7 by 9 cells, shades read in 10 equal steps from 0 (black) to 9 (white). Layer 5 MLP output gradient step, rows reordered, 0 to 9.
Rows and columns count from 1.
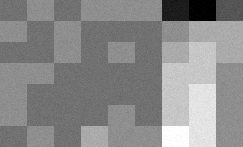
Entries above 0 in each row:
8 9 9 9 9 9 9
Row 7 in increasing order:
4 4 5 5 5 5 6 8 9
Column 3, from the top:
4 5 5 4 4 4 4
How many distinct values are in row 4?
3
